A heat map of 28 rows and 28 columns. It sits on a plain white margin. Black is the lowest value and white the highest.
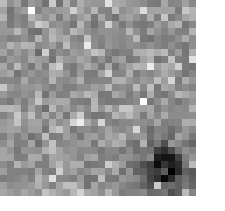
Dips: one, in the bottom right. Stripes: none. Mirror symmetry: none. Ninth with the lowest average: bottom right.
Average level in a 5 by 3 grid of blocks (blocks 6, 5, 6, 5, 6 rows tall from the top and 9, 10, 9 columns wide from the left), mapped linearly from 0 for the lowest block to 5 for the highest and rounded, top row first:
555
555
555
553
550
